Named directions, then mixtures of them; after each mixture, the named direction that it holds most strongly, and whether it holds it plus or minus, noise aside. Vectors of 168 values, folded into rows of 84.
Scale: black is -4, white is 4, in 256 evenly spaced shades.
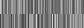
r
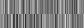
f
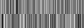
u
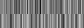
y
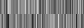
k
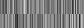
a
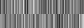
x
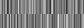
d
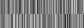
f, minus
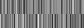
r, minus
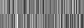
a, minus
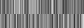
x, plus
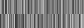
a, plus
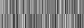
f, plus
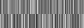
f, plus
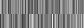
r, plus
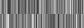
k, minus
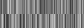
u, minus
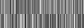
u, plus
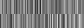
y, plus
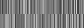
a, plus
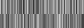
x, minus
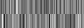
u, minus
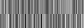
k, minus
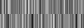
k, plus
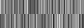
x, minus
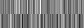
y, minus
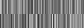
r, plus
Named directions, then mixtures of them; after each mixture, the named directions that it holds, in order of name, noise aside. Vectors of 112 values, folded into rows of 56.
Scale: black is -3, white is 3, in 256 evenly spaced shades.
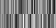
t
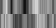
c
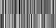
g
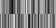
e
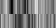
c, e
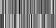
g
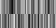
e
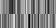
e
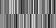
e, t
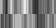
c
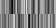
e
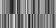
e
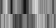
c
